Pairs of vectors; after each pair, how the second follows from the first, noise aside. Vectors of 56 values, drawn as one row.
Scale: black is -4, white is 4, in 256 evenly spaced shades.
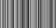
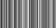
negated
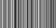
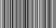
shuffled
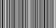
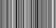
shuffled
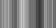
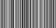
shuffled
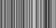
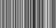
negated
